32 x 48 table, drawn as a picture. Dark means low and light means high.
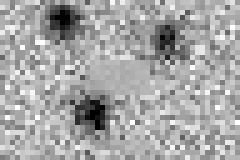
Most values sit high, with a long tail of low ones. No single row or column stands out from its neighbours. An odd patch, calmer than its surroundings, sits in the centre. The halves do not mirror each other. The centre is the smoothest part. Three dips sink into the field. No overall slope runs across the table.
